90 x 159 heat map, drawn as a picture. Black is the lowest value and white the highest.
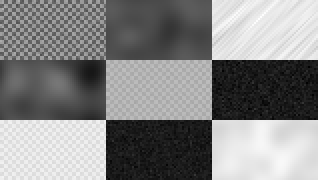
The table splits into 3 rows of 3 panels. Panel 1,1: middling, checkered, strong in contrast. Panel 1,2: low, smooth, faint in contrast. Panel 1,3: very high, slanting up to the right, faint in contrast. Panel 2,1: low, smooth. Panel 2,2: high, checkered, faint in contrast. Panel 2,3: very low, fine-grained, faint in contrast. Panel 3,1: very high, checkered, faint in contrast. Panel 3,2: very low, fine-grained, faint in contrast. Panel 3,3: very high, smooth, faint in contrast.
